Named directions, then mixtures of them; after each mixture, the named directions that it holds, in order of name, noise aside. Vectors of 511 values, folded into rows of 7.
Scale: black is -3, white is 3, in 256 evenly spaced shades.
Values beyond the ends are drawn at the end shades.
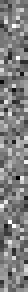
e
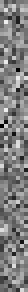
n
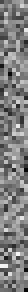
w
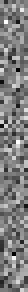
e, n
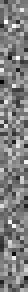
e, n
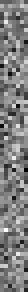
n, w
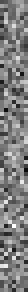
e, w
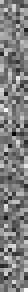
n, w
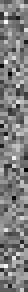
n, w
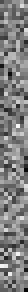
w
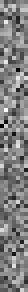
n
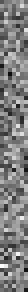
w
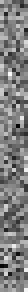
w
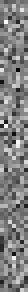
e, n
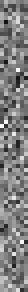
n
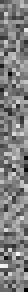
w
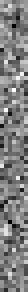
e, n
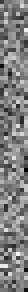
w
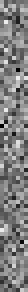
n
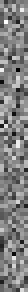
e, n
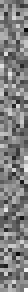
w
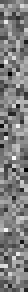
n, w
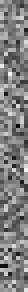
w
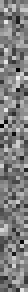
n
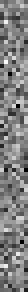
n, w
